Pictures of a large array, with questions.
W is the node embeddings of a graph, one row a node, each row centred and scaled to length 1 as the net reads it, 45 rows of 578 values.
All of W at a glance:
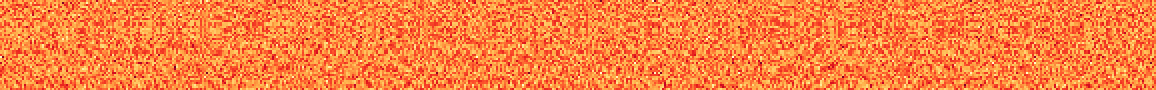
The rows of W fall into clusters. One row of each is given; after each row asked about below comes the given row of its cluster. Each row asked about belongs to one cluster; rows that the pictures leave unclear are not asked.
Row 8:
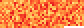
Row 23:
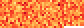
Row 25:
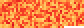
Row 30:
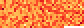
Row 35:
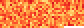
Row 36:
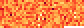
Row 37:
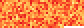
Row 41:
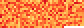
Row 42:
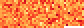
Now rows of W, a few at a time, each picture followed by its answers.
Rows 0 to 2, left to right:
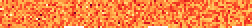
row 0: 36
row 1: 8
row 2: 25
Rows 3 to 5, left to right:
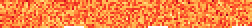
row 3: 35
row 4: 36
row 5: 37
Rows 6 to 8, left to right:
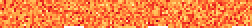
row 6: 30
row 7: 35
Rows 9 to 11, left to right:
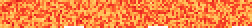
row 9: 25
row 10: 30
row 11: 37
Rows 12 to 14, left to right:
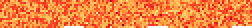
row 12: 37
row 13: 35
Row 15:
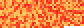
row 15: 30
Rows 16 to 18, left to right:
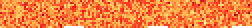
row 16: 23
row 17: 37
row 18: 30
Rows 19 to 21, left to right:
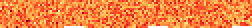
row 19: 8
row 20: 36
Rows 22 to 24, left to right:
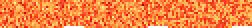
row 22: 23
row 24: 37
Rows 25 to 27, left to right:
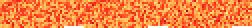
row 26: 25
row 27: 8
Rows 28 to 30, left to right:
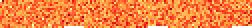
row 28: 36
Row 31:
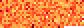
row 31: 36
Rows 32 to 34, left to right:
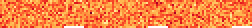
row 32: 41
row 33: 35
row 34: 35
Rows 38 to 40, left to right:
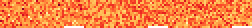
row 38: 23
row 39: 30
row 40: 41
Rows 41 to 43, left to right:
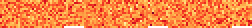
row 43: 42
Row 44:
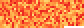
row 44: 25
